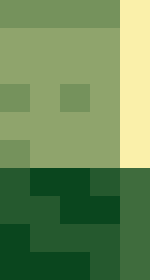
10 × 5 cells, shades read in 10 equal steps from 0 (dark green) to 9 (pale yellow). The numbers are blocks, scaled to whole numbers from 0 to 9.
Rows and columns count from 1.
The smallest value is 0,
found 8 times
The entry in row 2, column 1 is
5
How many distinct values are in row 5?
2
